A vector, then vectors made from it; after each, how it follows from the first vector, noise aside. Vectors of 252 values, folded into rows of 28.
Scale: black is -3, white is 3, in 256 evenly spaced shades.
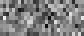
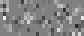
partly zeroed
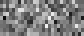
negated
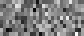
wrapped around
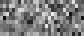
negated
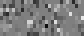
partly zeroed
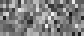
negated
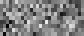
wrapped around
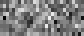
negated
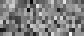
wrapped around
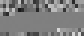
partly zeroed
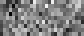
wrapped around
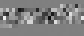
partly zeroed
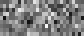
negated
